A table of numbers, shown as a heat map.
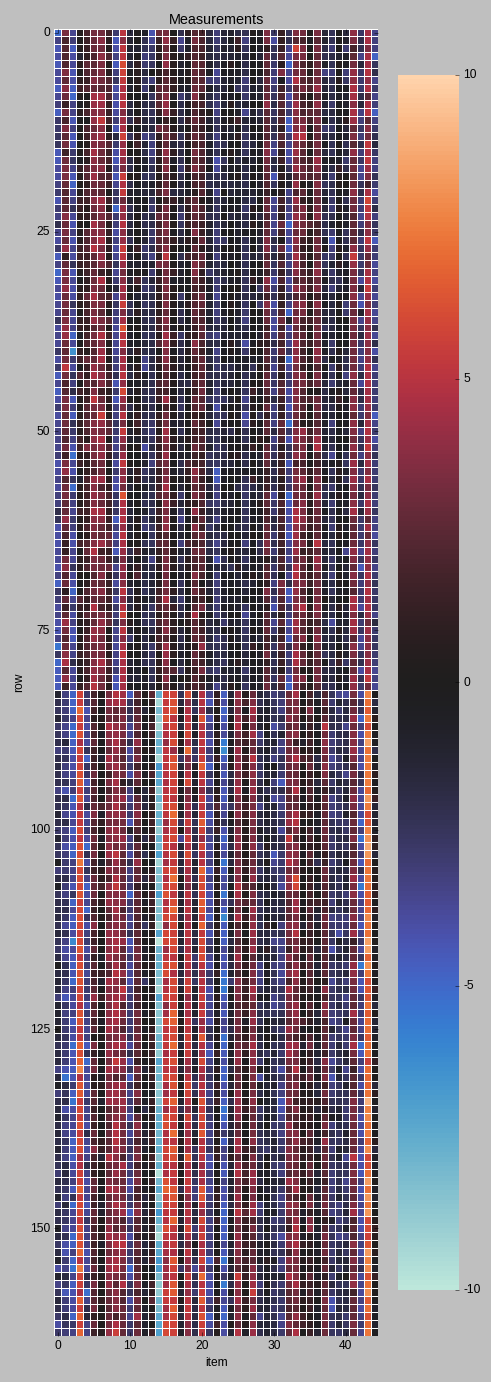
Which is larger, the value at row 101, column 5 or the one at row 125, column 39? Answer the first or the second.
the first
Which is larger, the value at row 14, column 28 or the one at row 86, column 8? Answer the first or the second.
the second
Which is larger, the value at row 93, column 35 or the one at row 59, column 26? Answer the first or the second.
the first
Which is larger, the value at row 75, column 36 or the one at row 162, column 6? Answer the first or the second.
the first
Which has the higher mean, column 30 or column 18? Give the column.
18
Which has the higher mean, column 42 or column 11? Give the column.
11
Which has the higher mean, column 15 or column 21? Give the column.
15
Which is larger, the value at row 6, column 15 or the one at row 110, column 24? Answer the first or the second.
the first
